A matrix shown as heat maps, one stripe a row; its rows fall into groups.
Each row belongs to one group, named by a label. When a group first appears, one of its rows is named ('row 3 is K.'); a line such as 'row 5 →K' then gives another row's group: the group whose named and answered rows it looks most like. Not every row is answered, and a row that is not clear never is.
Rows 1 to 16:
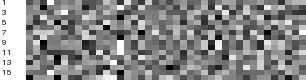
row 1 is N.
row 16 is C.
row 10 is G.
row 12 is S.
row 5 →S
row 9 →G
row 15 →N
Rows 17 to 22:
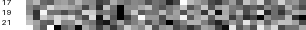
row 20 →N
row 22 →S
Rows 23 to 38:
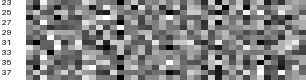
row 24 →S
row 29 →N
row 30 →N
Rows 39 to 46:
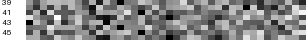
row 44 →N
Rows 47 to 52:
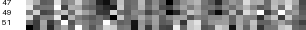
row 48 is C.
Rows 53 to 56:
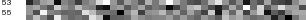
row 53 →C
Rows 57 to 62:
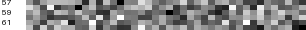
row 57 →N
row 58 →S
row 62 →N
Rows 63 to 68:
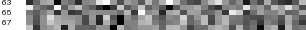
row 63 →C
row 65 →S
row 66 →N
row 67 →N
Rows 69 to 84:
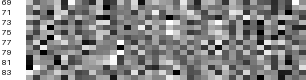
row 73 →C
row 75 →C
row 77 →G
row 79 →G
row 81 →C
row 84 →C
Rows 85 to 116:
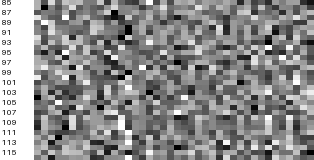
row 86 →S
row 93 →N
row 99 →N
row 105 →N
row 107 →C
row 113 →G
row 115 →N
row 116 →G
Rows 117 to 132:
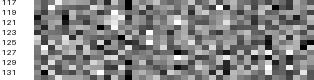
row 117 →N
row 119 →S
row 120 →C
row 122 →S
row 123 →S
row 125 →N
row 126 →G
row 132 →N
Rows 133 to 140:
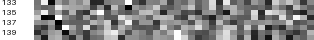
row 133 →G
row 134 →N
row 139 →C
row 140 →C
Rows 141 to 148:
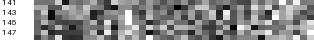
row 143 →G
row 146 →S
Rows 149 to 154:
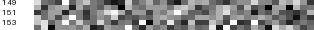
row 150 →C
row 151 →C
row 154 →G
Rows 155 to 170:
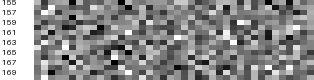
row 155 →C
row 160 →S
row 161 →G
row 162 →C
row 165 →N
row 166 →S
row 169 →G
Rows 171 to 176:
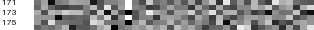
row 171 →G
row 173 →N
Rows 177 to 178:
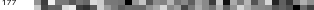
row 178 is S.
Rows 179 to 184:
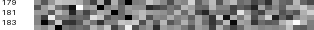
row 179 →N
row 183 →S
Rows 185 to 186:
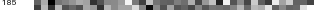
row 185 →G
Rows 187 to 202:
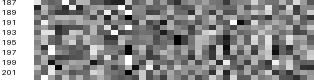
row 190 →N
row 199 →G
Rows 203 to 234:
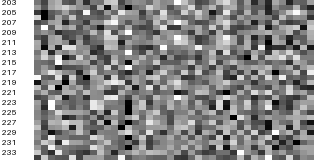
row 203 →C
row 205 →S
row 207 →C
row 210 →C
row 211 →C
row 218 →S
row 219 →C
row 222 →C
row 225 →N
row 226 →S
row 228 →C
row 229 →G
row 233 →S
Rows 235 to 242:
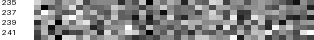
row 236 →S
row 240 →G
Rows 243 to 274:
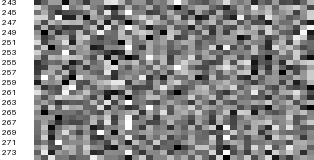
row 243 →C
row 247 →N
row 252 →G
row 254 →N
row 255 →S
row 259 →C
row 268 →G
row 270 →G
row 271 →N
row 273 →G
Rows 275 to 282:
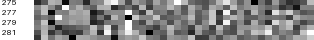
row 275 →C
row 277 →G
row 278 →N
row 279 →G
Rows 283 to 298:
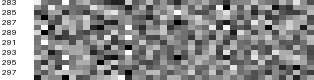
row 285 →C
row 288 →G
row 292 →N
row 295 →S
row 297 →N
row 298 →C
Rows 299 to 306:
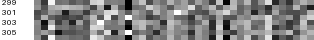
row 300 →N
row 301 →C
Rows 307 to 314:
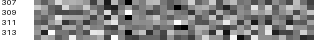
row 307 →N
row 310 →N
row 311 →C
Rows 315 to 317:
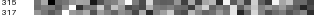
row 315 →G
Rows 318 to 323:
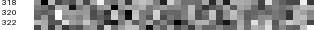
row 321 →N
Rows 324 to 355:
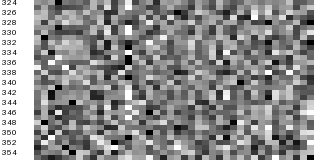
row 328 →N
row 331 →S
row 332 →N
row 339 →N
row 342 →G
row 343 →G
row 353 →C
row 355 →G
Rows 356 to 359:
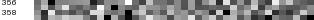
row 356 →G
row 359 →N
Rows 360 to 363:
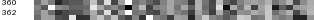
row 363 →S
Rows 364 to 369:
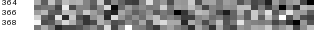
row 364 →N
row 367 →S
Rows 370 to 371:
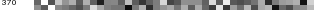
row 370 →G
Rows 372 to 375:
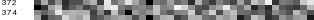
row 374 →N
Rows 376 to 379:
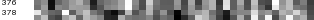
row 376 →G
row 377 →G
